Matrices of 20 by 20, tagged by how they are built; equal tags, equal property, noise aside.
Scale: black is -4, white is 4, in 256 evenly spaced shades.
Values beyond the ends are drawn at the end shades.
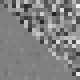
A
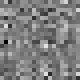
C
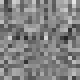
C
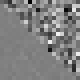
A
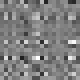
C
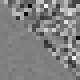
A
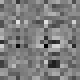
C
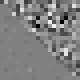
A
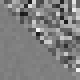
A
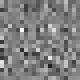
C
